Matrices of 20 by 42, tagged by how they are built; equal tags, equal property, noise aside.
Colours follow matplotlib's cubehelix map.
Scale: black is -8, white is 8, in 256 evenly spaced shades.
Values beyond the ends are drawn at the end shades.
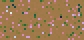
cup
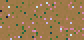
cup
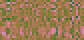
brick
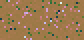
cup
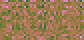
brick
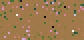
cup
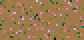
cup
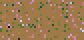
cup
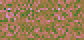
brick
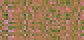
brick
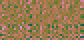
brick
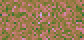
brick
